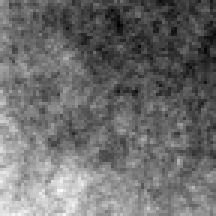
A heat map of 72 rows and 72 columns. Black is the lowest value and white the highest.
Neither half mirrors the other. The ninth with the highest average is the bottom left. The texture is blotchy. Values rise toward the bottom left. No lone cell stands out from its neighbours. The ninth with the lowest average is the top right.
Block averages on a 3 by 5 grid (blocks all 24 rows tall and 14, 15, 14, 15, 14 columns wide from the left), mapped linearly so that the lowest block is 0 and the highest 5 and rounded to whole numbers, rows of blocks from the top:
21000
32211
55332
